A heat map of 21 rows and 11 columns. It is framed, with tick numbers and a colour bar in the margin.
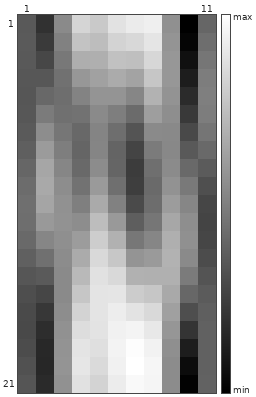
The ninth with the highest average is the bottom middle. The values follow a bell shape. Streaks run downward. The bottom middle is the smoothest part.
